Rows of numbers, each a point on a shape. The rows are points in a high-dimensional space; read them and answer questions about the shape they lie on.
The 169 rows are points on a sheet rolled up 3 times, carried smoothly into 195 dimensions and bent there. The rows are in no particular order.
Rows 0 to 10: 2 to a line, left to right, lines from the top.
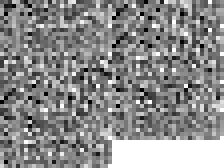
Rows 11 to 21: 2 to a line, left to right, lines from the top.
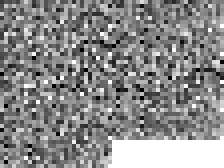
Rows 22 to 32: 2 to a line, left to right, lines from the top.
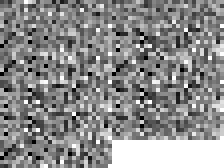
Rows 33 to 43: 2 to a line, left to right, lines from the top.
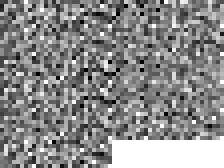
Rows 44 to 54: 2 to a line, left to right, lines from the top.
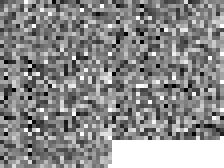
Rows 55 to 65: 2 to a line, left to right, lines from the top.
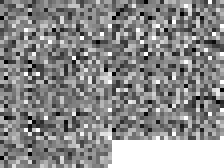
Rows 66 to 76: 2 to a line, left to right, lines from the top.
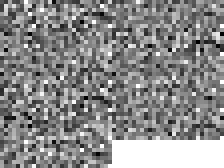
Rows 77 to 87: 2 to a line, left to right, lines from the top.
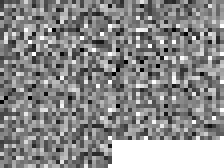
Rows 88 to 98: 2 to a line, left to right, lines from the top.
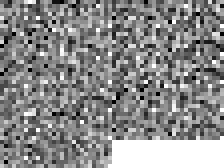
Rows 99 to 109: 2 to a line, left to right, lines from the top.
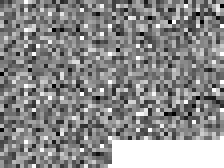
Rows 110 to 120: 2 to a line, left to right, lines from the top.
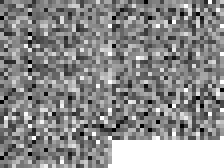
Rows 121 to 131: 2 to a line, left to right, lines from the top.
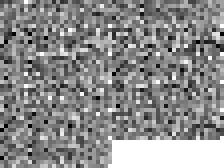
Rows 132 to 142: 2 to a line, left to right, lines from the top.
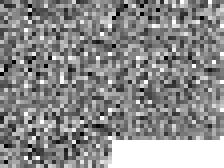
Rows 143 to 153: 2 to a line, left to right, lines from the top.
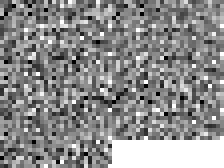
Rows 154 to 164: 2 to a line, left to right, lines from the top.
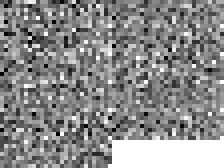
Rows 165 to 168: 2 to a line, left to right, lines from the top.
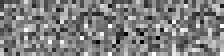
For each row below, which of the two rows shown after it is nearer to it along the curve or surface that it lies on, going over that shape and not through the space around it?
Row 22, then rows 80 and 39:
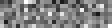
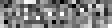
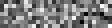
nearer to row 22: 80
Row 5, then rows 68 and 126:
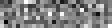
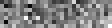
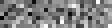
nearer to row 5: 68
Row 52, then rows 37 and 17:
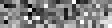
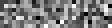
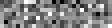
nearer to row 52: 17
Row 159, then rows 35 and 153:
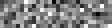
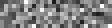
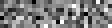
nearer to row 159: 35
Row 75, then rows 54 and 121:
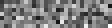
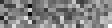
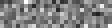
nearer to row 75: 121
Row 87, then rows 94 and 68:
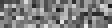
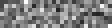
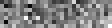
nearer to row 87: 94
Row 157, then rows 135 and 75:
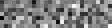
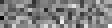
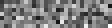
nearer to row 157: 75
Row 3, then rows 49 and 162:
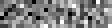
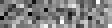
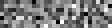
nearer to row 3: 162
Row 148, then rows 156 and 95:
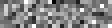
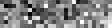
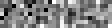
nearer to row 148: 156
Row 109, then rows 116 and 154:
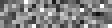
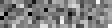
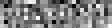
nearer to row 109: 154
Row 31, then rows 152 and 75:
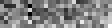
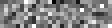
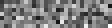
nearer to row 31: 75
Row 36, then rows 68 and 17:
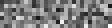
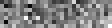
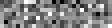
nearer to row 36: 17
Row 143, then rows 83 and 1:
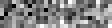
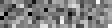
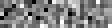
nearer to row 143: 1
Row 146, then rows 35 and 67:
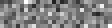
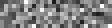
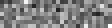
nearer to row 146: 67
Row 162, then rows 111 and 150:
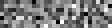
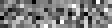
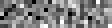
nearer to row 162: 111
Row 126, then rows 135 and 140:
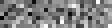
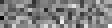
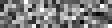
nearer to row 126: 135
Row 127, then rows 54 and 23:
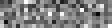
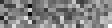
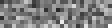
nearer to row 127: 23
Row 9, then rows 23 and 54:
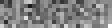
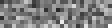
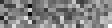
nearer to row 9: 54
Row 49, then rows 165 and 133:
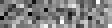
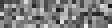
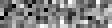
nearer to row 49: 165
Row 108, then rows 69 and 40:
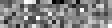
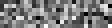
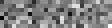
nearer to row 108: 69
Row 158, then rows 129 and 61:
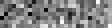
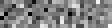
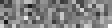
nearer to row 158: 129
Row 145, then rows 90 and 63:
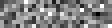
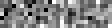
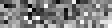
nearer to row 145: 63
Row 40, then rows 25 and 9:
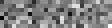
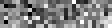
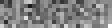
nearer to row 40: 9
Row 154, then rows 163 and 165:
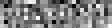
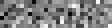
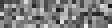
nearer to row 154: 165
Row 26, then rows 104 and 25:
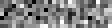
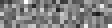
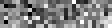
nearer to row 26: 25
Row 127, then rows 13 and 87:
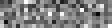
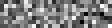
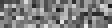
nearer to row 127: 87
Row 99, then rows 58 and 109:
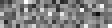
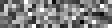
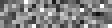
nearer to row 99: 109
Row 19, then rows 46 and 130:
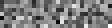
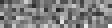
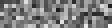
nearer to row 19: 130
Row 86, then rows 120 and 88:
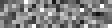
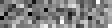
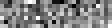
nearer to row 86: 88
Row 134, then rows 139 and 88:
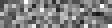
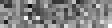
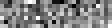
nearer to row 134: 88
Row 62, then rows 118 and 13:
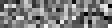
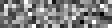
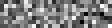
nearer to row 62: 13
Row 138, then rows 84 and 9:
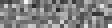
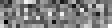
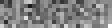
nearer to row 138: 84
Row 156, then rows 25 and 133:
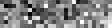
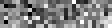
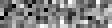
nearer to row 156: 25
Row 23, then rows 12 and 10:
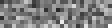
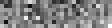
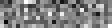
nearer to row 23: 10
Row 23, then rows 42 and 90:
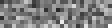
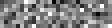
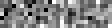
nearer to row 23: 42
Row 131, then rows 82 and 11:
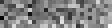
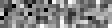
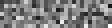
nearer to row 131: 11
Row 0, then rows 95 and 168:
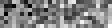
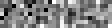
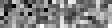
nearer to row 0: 168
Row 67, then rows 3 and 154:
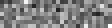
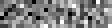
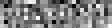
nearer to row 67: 154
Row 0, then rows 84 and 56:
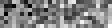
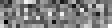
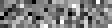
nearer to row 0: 56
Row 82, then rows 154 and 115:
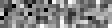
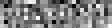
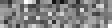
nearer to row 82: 154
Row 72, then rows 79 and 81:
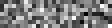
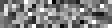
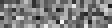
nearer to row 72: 79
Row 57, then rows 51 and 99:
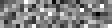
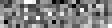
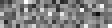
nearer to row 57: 51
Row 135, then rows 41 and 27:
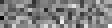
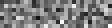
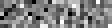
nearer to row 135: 41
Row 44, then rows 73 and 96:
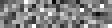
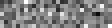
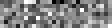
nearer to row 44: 96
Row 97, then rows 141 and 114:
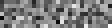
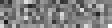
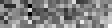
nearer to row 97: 114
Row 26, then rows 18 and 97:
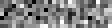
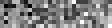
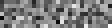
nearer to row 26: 18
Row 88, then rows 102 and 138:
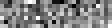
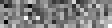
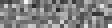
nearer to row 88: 102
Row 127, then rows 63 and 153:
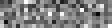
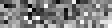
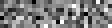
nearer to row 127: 63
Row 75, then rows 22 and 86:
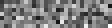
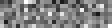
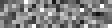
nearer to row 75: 86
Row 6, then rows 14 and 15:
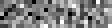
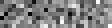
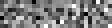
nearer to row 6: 15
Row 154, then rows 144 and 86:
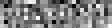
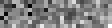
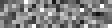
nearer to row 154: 86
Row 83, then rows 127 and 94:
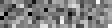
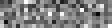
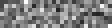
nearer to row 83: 94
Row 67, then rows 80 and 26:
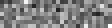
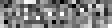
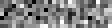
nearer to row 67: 80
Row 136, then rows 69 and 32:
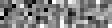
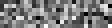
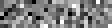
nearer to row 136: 32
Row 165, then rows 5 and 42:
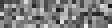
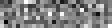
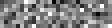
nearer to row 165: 42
